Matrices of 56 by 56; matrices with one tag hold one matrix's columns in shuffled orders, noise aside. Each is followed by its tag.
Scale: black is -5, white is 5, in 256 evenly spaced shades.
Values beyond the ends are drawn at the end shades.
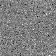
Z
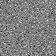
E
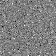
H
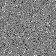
H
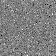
Z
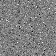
E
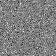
H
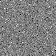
E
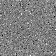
Z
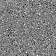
Z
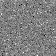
Z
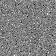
Z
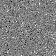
H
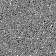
H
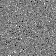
H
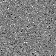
E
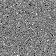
Z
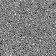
Z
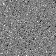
H
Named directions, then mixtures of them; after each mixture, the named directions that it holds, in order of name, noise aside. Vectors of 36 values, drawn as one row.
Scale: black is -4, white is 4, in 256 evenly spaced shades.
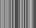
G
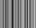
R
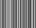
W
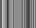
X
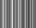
R, X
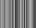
G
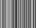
G, W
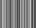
G, W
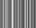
R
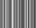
R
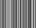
W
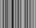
R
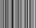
R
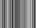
G, X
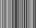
G, W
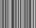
R, W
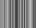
G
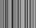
R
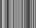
X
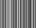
W
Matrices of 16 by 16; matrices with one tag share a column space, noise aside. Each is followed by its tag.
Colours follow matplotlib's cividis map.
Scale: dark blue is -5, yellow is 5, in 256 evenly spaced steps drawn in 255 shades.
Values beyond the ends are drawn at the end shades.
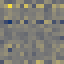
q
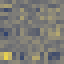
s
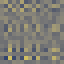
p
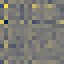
q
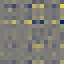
q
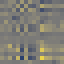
p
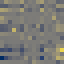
p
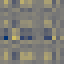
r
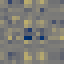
r
